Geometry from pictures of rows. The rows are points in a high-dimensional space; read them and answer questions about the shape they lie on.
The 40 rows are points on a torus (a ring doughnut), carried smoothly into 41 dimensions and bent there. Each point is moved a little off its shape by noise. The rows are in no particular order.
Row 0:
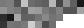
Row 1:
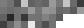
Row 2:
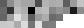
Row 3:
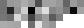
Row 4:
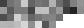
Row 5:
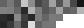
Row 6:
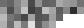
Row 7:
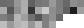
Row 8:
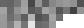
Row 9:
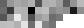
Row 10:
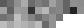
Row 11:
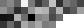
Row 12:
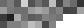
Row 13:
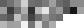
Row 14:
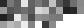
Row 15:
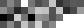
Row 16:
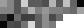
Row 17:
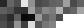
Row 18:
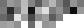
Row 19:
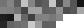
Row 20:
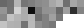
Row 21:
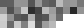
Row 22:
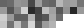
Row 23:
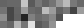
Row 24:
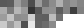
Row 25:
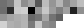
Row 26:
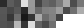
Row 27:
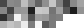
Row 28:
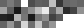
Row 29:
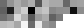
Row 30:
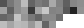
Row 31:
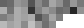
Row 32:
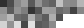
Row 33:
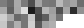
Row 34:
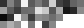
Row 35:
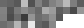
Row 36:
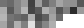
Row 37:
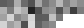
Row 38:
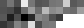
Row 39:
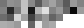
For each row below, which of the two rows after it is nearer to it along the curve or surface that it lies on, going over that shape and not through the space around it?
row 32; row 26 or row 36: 36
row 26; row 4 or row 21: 21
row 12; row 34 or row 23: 34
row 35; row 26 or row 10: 26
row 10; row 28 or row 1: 28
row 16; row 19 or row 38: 38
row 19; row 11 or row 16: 11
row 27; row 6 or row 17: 6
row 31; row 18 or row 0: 18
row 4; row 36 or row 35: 36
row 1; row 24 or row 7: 24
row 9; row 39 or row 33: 39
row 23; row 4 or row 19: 19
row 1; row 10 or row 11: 11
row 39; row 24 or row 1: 24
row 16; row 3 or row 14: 14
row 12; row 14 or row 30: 14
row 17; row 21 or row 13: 21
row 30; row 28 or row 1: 28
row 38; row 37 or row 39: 37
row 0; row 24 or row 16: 16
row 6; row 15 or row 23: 23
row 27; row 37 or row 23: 37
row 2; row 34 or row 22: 34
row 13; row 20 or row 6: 20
